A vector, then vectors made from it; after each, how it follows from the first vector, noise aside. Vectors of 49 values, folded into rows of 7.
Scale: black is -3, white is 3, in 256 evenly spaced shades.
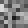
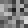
reversed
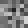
reversed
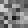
copied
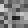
copied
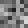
reversed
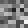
reversed
